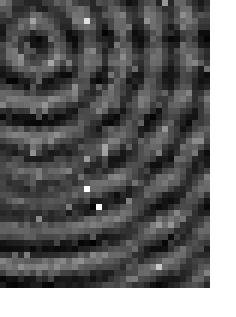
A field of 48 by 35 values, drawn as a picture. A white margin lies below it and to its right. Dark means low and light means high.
Horizontal stripes repeat 7 times down the table. Rings spread out from the top left. On average the colour sits 30% of the way up the scale. No single row or column stands out from its neighbours. There is no overall slope.
